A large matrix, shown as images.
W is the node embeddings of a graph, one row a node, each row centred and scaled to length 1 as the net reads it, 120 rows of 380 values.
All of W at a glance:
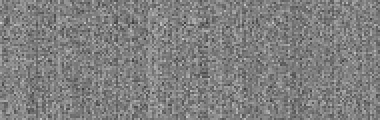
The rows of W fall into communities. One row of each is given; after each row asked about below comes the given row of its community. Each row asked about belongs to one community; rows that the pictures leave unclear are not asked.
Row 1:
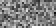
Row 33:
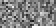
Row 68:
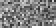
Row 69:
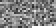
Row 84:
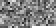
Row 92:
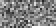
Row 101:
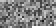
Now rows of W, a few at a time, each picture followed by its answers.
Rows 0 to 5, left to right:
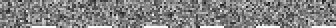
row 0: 92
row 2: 92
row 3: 33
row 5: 92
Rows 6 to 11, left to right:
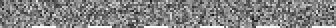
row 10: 33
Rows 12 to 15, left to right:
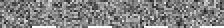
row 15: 68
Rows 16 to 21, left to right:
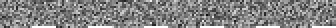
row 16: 1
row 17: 84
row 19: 68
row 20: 1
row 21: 68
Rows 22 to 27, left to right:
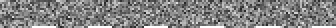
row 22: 1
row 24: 69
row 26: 1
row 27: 1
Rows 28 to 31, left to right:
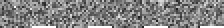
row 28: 84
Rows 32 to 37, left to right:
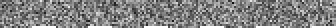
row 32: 84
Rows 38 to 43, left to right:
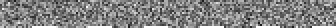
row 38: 1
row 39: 92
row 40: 68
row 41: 1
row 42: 69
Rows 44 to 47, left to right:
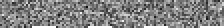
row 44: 101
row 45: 33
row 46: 69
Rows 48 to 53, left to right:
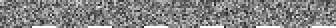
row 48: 101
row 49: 68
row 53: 92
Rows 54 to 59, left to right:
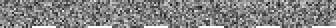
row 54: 1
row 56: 69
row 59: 68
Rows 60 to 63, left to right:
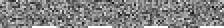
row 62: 68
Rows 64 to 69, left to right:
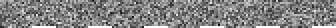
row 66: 69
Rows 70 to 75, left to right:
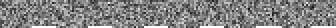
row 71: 1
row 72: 1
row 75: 1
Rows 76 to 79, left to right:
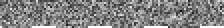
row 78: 68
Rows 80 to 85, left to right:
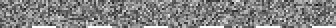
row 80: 68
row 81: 84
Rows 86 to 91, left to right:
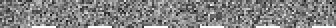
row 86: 92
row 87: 101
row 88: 101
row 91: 33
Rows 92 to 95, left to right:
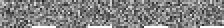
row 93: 69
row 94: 33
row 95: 68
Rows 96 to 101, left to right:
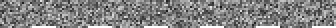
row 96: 84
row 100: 101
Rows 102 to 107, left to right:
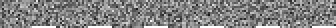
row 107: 68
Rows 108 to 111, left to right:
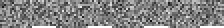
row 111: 68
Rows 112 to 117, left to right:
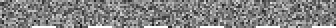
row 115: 101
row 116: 101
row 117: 1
